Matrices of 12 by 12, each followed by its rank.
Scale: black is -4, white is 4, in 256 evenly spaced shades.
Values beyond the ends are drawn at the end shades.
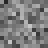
full rank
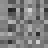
two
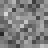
full rank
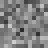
full rank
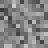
full rank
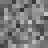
full rank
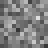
full rank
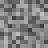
full rank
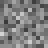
full rank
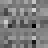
two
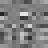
two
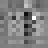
two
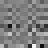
two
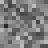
full rank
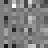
two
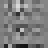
two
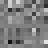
two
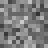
full rank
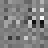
two
